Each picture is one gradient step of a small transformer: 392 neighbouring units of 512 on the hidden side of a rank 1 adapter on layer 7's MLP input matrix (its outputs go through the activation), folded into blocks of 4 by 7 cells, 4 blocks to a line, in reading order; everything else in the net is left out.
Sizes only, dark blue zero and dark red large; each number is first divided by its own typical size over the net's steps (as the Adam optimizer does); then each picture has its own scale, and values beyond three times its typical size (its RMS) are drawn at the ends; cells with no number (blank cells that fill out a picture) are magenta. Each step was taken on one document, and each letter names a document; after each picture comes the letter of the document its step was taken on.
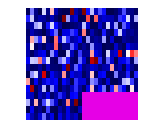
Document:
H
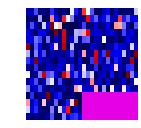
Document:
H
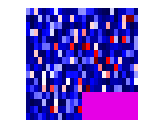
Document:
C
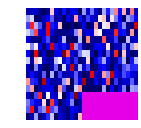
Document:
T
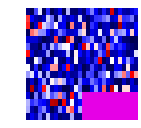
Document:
T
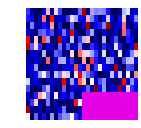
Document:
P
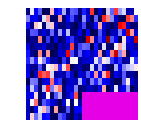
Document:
T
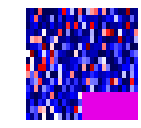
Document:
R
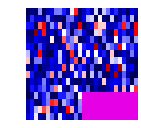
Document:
T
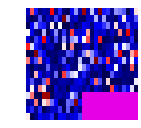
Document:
H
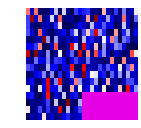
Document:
C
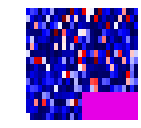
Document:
H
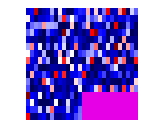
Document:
P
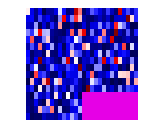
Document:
C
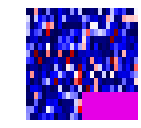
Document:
C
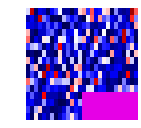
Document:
P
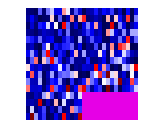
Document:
R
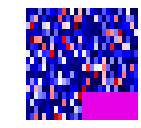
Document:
R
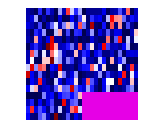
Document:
R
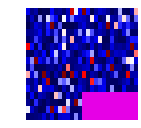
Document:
H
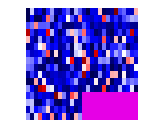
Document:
T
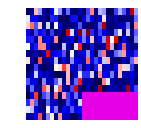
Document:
T
